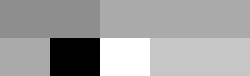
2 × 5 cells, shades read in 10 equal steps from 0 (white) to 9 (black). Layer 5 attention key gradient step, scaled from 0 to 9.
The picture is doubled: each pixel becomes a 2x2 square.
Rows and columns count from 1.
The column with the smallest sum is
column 3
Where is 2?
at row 2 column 4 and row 2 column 5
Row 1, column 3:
3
